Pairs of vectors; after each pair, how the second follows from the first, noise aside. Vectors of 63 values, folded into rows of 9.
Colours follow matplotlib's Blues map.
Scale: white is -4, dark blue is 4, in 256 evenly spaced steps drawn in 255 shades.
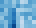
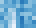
negated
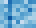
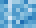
negated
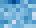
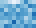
negated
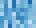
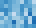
wrapped around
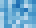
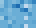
partly zeroed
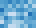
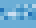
partly zeroed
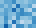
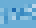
partly zeroed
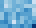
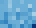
partly zeroed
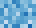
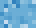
partly zeroed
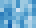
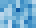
negated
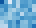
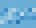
partly zeroed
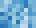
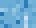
partly zeroed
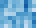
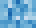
wrapped around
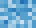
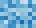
negated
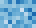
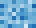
wrapped around
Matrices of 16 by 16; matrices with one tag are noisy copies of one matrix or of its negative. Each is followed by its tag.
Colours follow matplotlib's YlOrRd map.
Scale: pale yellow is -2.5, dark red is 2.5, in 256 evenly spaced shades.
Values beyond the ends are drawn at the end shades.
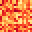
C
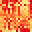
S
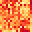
S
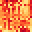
S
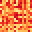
C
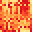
S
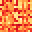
C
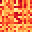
C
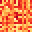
C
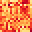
S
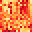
S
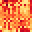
S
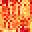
S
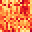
S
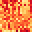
S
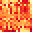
S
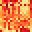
S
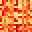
C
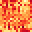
S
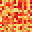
C
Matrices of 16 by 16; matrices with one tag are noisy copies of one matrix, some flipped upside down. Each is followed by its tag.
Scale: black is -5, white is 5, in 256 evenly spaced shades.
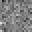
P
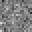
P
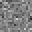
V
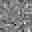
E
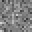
P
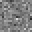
V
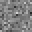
V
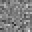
E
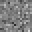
E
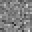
E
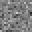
V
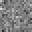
P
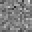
E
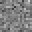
E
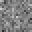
P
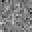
P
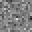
V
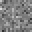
P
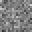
P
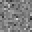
V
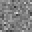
V
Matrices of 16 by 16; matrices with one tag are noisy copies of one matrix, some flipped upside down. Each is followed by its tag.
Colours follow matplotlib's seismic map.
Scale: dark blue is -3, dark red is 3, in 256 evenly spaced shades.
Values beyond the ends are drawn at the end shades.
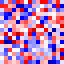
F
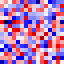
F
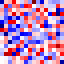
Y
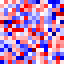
F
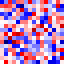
F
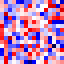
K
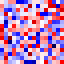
K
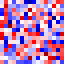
K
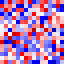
F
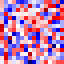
K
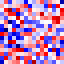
Y
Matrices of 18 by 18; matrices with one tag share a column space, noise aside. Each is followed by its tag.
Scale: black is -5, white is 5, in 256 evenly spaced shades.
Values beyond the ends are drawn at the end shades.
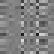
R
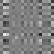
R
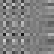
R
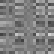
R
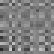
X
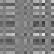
R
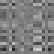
X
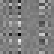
R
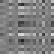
R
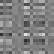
R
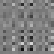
X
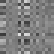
R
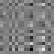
X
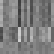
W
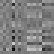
X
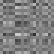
R
